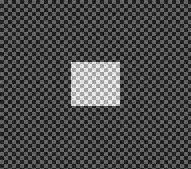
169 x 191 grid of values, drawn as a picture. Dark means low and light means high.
Slope: none. Ninth with the highest average: centre. Odd patch: higher, in the centre. Average level on the scale: 30%.
